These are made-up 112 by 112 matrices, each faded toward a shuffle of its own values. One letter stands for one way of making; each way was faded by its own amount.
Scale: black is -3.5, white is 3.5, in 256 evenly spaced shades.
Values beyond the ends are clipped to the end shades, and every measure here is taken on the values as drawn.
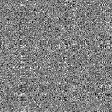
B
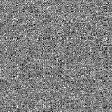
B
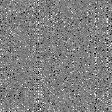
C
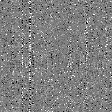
C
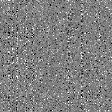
C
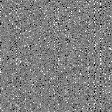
C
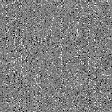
C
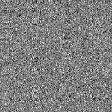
B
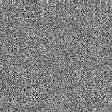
B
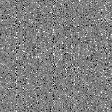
C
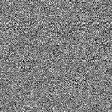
B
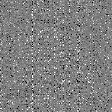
C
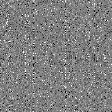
C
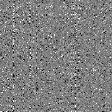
C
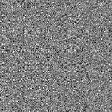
B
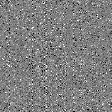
C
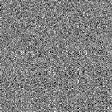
B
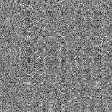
B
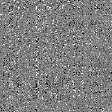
C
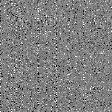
C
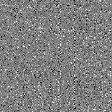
C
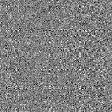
B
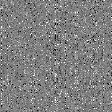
C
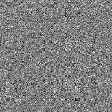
B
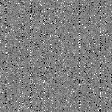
C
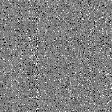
C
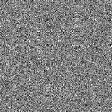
B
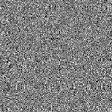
B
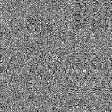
B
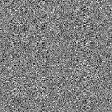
B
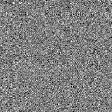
B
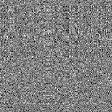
B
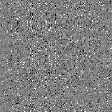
C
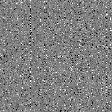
C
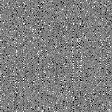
C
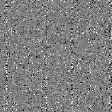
C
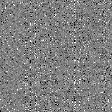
C
